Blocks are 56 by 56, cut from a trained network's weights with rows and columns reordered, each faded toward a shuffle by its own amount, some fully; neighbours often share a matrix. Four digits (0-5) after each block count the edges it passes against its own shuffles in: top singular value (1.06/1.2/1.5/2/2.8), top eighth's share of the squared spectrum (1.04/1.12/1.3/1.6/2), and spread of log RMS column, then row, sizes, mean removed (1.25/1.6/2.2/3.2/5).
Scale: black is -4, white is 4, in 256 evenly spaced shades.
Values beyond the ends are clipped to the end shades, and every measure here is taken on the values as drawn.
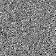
2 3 1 1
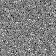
0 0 0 0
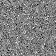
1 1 0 0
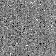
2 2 0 1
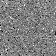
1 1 0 0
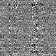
3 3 3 0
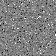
0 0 0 0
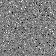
0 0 0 0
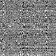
3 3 2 0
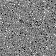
0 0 0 0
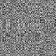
3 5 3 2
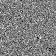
0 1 0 0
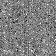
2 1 0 0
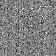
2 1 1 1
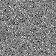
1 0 0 0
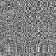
4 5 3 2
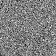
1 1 0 0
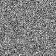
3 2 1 0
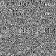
3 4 1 1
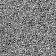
1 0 0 0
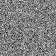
1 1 0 0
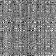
3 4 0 3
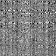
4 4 1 3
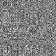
3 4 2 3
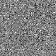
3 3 0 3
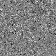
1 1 0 1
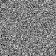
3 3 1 1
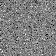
0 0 0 0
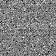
1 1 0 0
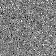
0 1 0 0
